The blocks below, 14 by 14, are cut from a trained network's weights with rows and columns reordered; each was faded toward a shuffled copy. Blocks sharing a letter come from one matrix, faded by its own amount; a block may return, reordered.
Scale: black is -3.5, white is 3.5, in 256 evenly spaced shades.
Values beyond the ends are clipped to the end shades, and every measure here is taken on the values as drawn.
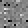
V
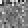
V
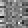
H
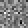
V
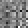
H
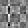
H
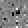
V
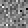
V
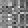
H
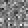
V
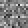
V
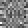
H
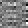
H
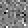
V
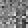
H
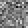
V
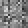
H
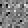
V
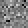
V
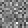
H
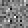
V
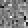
V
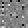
V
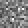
V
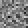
V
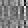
H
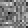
H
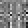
H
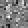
V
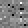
V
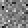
V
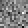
V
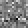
V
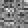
H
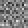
H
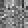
H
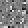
V
